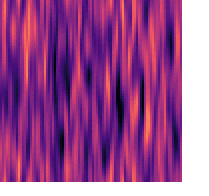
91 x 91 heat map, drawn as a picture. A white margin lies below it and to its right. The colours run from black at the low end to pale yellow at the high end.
No overall slope runs across the table. Streaks run downward. The histogram is bell-shaped. Overall the values sit about 40% of the way up the scale.
